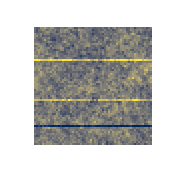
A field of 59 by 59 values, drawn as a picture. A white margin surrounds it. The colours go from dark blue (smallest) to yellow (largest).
Odd lines: rows 17, 37 and 50. Grain: streaks across. Slope: none. Histogram: heavy tails on both sides. Average level on the scale: 50%.
